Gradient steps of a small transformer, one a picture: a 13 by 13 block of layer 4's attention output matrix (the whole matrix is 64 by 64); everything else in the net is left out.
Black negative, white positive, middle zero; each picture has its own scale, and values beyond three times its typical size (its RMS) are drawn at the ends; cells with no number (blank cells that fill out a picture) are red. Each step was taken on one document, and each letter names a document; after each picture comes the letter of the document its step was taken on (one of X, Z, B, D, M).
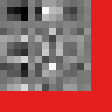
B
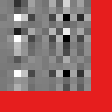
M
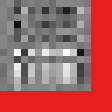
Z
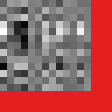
B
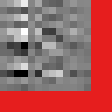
B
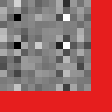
M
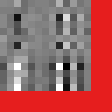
M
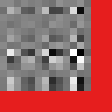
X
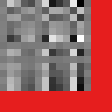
X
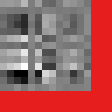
B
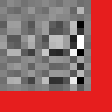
X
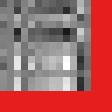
Z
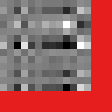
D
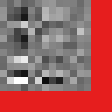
B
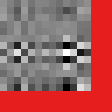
D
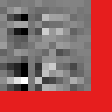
B
